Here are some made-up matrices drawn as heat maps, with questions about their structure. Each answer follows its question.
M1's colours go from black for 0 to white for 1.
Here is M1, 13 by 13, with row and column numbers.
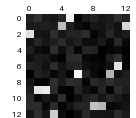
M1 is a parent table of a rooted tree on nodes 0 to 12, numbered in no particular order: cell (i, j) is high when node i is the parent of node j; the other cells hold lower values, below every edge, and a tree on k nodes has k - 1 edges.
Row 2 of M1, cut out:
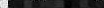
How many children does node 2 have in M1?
1
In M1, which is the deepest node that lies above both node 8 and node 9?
11
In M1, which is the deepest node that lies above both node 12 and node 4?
1
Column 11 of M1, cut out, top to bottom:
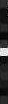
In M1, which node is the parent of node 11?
6
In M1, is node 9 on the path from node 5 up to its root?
yes
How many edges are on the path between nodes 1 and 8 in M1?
3
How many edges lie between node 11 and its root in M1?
2
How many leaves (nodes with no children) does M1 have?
5
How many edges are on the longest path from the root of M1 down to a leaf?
6
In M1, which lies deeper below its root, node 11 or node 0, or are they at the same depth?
node 0
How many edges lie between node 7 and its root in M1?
0
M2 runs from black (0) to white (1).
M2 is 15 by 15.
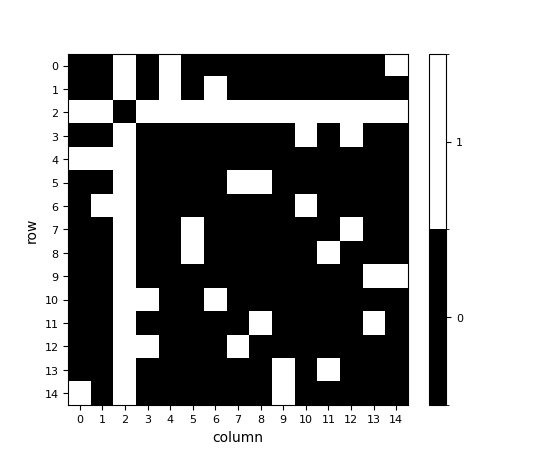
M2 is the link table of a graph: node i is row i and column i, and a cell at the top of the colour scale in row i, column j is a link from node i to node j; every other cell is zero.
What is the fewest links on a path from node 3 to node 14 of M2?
2
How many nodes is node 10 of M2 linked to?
3
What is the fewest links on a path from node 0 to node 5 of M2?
2
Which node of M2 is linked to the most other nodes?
node 2
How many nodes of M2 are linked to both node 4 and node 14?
2
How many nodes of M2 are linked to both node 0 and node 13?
1
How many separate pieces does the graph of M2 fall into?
1
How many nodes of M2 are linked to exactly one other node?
0
